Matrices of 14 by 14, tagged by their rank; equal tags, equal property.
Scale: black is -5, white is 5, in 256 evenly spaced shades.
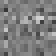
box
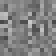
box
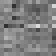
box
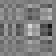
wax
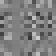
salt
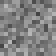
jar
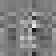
salt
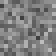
jar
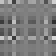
wax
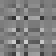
wax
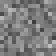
jar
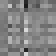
salt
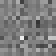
box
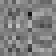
salt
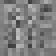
box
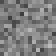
jar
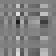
wax
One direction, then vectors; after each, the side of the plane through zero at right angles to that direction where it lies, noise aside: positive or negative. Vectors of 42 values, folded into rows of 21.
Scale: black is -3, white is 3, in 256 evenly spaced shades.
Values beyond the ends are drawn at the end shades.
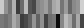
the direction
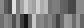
positive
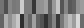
positive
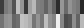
negative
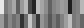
positive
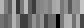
positive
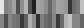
positive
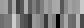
positive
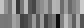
positive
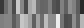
negative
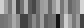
positive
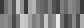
negative
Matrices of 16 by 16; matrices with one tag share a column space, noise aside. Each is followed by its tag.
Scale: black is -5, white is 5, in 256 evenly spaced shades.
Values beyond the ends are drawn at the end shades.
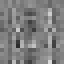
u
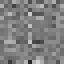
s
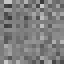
s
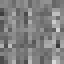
u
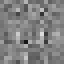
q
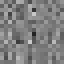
q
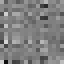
s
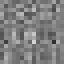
q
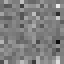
s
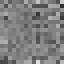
s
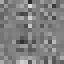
s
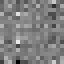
s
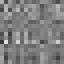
q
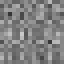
q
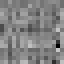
u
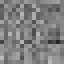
q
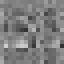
u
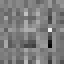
u
